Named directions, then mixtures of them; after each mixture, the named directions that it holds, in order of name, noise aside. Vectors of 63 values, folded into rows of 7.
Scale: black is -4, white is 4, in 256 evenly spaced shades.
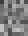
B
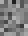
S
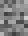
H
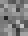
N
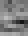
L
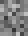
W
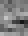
L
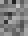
H, S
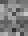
L, W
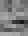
L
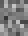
B, N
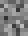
N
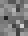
N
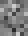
W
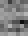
L, N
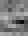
L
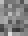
B, L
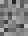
S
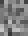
B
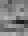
L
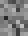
N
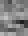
L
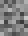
H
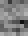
L, N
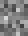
B, N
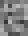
B, H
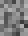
H, N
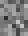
N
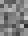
H, N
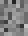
S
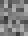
B, N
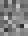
N, S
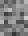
H
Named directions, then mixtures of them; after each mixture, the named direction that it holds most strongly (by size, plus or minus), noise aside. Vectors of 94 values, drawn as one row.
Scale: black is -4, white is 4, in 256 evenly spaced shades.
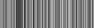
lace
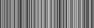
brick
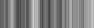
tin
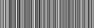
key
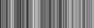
tin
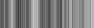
tin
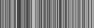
key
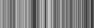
tin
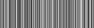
key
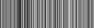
lace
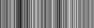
brick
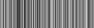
lace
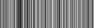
brick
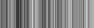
tin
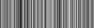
brick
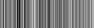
key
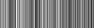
key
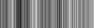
tin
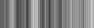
tin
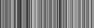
brick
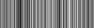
brick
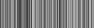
brick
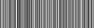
key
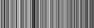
key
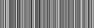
key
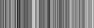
tin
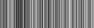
lace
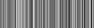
lace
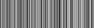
brick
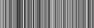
lace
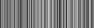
brick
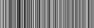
key
